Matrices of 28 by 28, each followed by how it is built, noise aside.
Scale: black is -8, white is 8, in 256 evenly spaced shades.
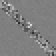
banded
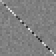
diagonal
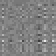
low rank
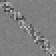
banded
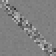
banded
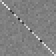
diagonal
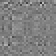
low rank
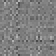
low rank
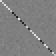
diagonal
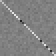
diagonal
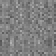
low rank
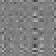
low rank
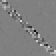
banded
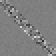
banded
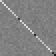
diagonal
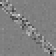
banded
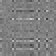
low rank
